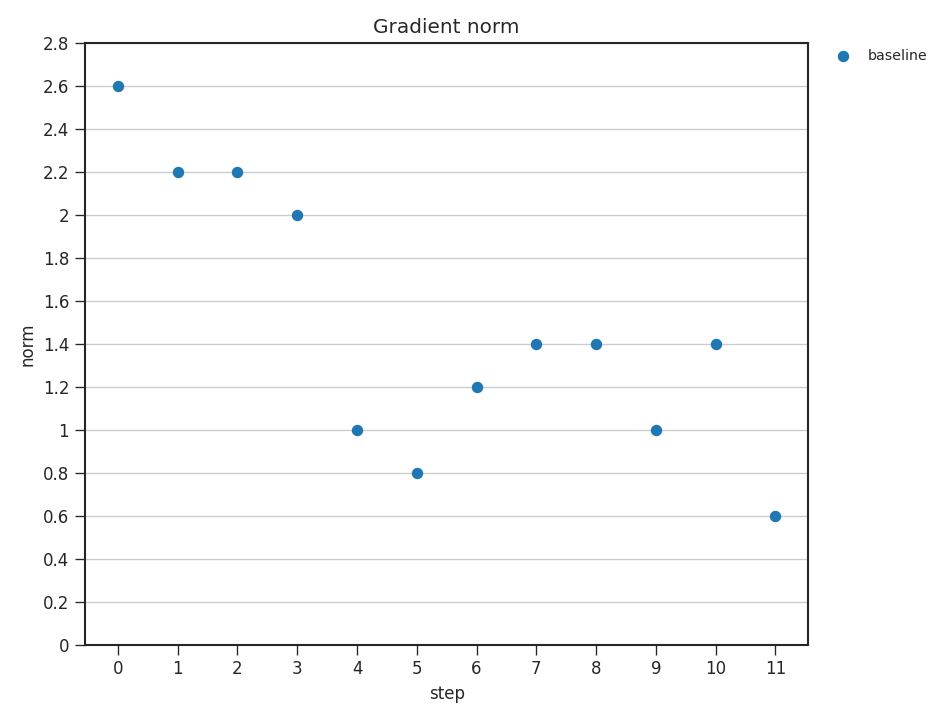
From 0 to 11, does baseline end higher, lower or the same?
lower
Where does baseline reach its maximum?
0
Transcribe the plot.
Title: Gradient norm
x-axis: step, ticks 0 1 2 3 4 5 6 7 8 9 10 11
y-axis: norm, ticks 0 0.2 0.4 0.6 0.8 1 1.2 1.4 1.6 1.8 2 2.2 2.4 2.6 2.8
Legend: baseline
Values:
baseline: 2.6 2.2 2.2 2 1 0.8 1.2 1.4 1.4 1 1.4 0.6
